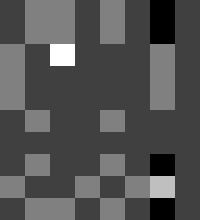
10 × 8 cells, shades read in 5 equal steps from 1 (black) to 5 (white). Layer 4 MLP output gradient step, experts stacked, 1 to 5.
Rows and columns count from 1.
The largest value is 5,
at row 3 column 3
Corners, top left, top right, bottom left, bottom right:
2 2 2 2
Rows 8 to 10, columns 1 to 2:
2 3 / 3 2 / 2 3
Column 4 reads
2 2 2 2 2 2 2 2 3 2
